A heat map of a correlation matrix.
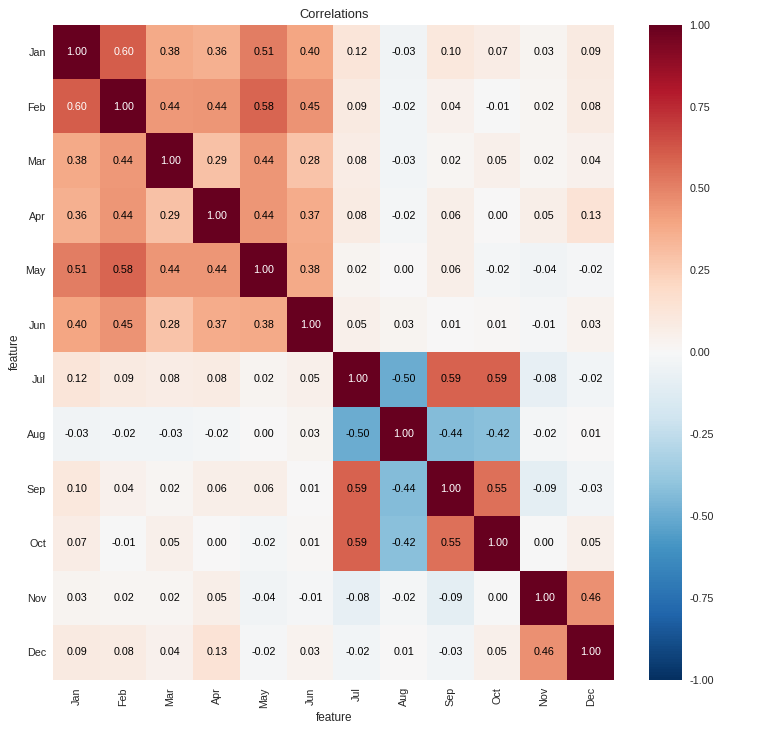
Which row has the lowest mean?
Aug
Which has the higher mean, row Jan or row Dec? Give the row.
Jan
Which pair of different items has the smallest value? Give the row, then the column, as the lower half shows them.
Aug, Jul
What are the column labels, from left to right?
Jan, Feb, Mar, Apr, May, Jun, Jul, Aug, Sep, Oct, Nov, Dec
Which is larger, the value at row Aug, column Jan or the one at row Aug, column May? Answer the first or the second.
the second
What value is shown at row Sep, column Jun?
0.01
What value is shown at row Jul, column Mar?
0.08
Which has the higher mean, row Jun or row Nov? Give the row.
Jun
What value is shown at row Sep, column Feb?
0.04
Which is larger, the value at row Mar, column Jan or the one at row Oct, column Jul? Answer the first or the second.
the second
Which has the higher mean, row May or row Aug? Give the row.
May
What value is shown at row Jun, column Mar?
0.28
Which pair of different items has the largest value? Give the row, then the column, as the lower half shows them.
Feb, Jan
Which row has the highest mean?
Feb
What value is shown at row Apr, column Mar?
0.29
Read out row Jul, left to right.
0.12 0.09 0.08 0.08 0.02 0.05 1.00 -0.50 0.59 0.59 -0.08 -0.02
